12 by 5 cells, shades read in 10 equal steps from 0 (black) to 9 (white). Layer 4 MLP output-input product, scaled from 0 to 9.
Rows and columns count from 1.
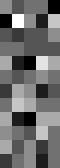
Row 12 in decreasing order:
5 4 4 2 1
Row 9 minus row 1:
1 -2 -4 2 6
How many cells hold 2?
4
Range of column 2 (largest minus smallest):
8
